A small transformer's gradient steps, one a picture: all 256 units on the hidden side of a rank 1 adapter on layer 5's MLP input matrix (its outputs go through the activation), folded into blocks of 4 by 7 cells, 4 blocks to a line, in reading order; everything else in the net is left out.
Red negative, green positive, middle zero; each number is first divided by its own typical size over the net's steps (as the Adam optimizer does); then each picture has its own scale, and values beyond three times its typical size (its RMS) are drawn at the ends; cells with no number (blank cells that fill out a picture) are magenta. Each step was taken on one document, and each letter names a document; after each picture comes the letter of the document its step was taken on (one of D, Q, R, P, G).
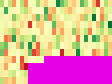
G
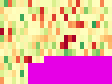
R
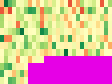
R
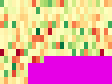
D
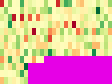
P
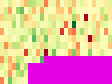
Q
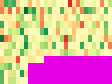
R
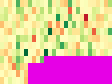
Q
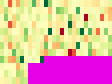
Q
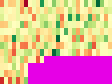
D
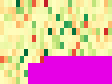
Q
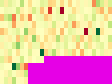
P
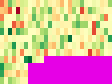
R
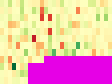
P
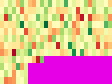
D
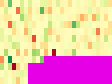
P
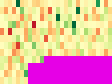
Q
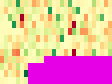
Q
